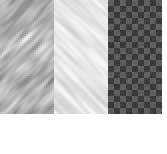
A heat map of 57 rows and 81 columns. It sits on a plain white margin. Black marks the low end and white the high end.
It is made of 1 by 3 panels. Panel 1,1: high, slanting up to the right. Panel 1,2: very high, slanting down to the right, faint in contrast. Panel 1,3: low, checkered.
